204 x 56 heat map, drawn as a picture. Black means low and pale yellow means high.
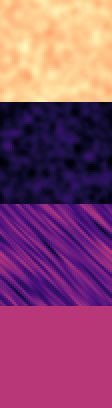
The table splits into 4 rows of 1 panel. Panel 1,1: very high, blotchy, faint in contrast. Panel 2,1: very low, blotchy, faint in contrast. Panel 3,1: low, slanting down to the right. Panel 4,1: middling, flat.
